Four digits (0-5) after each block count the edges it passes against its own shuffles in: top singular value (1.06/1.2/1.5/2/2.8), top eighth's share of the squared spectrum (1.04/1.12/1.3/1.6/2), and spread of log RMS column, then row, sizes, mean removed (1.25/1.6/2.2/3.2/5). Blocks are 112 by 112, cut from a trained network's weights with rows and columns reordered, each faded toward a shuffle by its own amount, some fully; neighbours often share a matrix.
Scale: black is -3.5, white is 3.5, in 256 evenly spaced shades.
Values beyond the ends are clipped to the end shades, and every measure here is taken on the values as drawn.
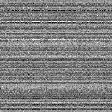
5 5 2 4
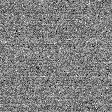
2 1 0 0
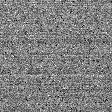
3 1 0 0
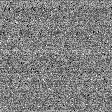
2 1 0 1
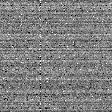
4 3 2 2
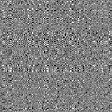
5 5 3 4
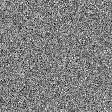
0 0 0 0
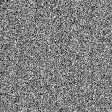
2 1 0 0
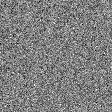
0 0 0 0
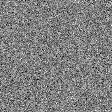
2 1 0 0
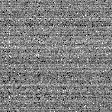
4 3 2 1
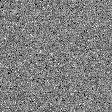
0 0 0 0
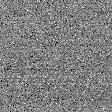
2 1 0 0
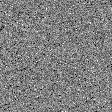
0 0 0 0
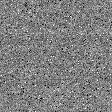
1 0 0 0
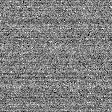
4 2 0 1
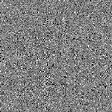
3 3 2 2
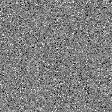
3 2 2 1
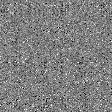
2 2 0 2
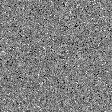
1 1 0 1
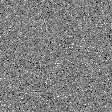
0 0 0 0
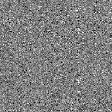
3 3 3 2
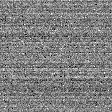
4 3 1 2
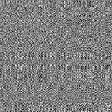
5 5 3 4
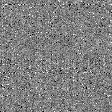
3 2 0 2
